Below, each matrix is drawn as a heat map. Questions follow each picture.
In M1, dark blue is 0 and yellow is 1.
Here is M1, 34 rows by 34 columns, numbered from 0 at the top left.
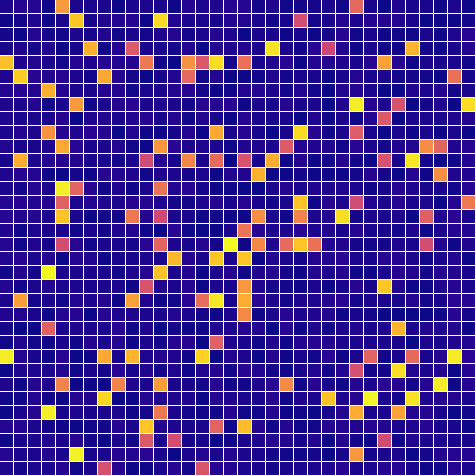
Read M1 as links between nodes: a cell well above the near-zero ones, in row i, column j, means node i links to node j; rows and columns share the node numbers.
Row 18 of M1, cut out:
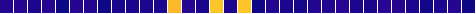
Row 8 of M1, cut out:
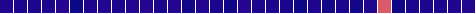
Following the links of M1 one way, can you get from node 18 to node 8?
yes
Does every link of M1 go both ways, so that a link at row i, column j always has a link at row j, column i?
yes
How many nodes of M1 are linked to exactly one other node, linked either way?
5
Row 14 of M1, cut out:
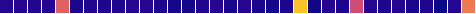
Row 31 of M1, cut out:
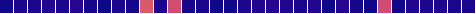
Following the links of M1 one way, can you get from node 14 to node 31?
yes
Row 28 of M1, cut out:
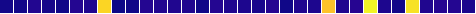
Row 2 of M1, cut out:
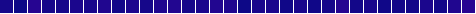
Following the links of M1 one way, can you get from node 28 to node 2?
no
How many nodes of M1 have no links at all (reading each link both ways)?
1
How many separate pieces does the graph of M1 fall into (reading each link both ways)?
2
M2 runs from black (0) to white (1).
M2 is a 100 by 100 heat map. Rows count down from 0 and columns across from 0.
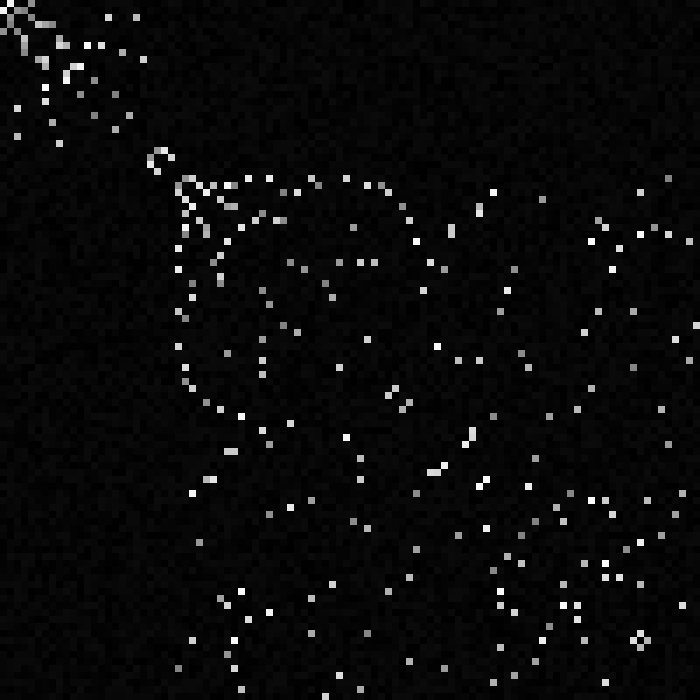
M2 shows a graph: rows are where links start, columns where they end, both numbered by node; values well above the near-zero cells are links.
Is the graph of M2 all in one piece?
no
